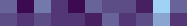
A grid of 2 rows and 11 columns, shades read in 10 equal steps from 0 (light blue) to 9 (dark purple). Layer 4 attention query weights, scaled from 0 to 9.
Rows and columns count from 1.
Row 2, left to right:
6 7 6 7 7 8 5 7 6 2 7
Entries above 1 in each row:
10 11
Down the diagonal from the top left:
5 7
